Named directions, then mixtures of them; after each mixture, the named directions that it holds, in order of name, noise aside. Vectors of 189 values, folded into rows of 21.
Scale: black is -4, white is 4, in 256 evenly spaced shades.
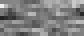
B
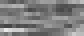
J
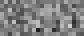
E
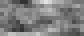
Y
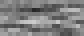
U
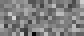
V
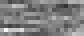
J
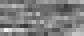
J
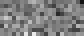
B, V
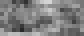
Y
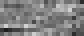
J, V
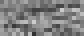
U, V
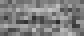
E, U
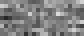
B, V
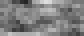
Y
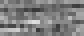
E, J, U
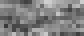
B, V, Y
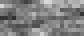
B, Y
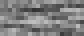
U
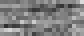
J, U, V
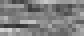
J, U, Y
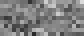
B, V, Y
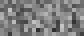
E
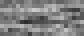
U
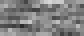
B, U, Y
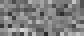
J, V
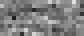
B, U, V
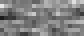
B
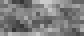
Y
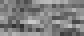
E, U, Y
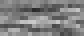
U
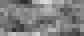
Y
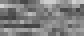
B, J, Y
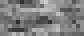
U, V, Y
